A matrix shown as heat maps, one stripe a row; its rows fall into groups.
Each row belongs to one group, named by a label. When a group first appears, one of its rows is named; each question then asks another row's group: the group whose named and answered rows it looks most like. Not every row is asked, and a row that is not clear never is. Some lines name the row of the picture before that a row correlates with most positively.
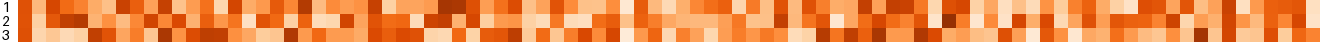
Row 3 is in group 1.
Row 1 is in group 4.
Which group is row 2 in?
4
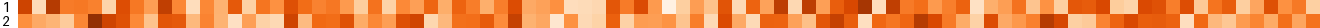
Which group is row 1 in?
4
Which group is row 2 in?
1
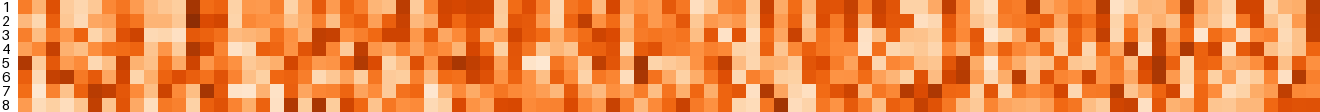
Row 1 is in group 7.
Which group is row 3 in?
7
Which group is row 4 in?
7
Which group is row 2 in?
7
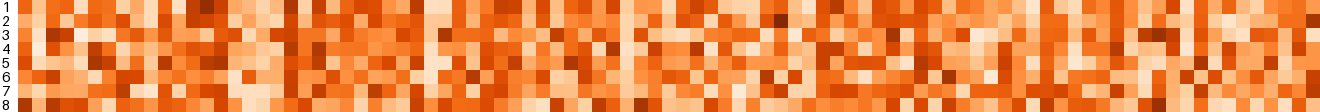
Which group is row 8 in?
4
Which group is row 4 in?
1
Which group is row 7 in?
1
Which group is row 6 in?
7
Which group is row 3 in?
4
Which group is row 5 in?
1
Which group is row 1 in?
1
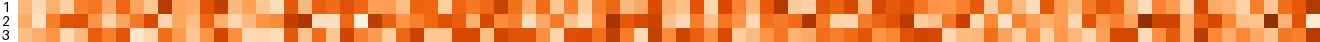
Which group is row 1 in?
1
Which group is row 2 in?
4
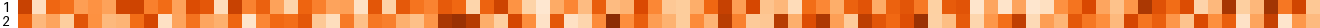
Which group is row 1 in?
4
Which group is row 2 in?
4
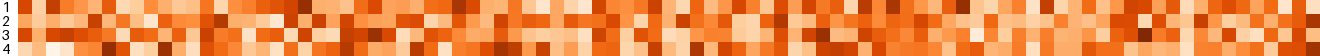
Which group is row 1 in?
4
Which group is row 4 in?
1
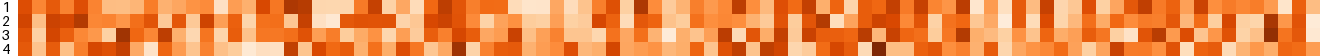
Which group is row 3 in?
4
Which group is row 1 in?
4
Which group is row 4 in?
1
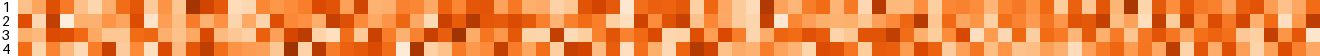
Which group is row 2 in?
7
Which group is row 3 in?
4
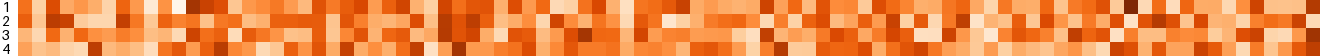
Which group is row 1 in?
7
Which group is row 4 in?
1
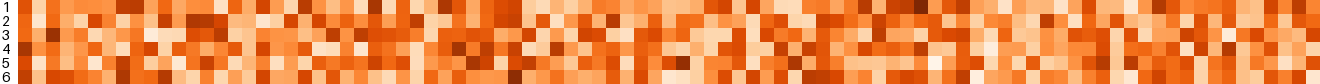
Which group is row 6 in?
4
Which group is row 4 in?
4
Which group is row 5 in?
7
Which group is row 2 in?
1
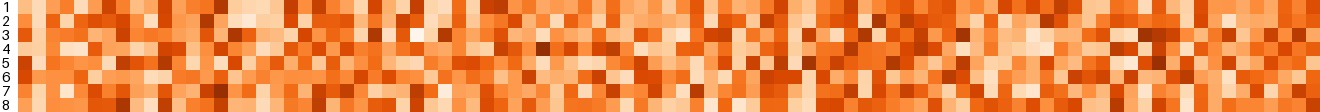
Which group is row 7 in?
1
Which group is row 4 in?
1
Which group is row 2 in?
1
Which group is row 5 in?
4
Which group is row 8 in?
1
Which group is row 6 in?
7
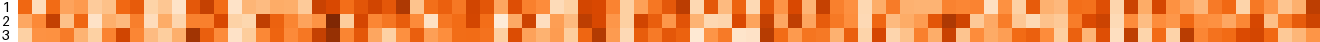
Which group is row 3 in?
7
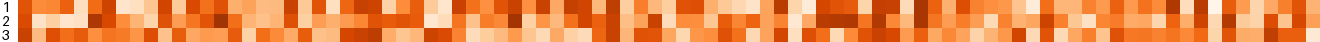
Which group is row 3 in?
4
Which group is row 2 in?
1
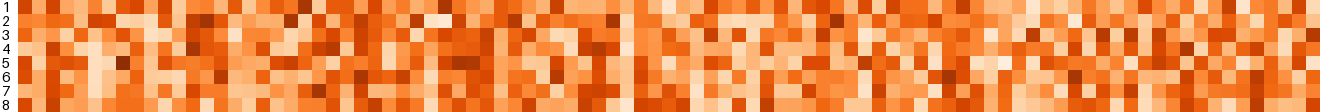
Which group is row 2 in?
1
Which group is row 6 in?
7
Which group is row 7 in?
7
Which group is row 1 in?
4
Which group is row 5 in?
4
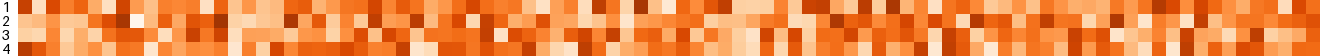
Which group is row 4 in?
7
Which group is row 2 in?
1
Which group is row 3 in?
7
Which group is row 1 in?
4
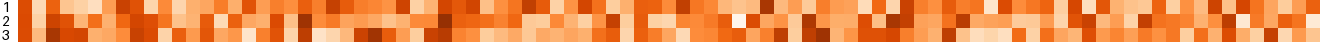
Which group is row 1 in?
7
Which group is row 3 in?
4
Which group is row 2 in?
4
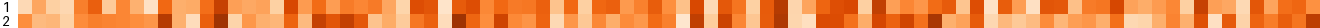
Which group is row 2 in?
1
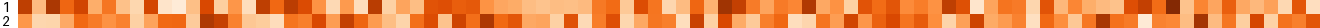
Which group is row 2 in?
1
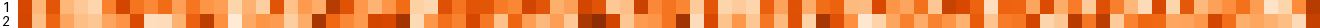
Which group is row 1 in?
7
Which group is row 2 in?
7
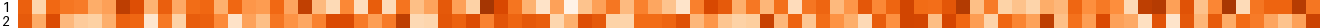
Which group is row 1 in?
4
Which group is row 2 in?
7
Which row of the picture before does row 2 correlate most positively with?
1
